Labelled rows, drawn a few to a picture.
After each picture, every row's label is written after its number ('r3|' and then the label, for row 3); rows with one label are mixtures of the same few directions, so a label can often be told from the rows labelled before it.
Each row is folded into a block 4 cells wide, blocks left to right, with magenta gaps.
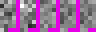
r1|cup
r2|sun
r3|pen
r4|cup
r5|cup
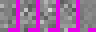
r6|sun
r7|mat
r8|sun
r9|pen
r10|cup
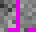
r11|sun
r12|pen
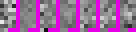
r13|sun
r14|sun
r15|pen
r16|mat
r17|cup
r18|cup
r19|mat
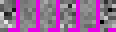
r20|mat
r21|mat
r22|sun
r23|pen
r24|sun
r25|sun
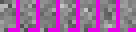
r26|pen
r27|pen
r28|pen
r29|sun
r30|mat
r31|mat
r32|sun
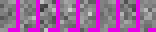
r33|cup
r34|cup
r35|pen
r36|sun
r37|cup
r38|cup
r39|mat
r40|mat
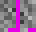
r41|mat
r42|cup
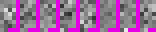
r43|mat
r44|cup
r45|pen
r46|cup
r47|cup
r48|cup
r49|pen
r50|mat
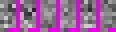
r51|sun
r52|mat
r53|mat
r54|mat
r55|sun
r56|mat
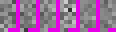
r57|pen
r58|pen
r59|mat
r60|mat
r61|cup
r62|sun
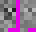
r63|mat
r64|mat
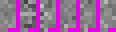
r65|mat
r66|mat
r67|cup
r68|cup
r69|cup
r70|sun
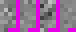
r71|mat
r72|sun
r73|cup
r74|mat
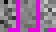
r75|sun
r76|sun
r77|mat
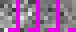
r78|pen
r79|cup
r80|sun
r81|cup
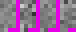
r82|pen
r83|pen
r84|pen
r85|sun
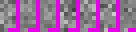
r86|cup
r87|sun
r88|mat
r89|mat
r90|mat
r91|pen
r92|mat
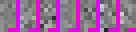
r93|pen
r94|cup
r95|cup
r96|mat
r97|mat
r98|pen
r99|cup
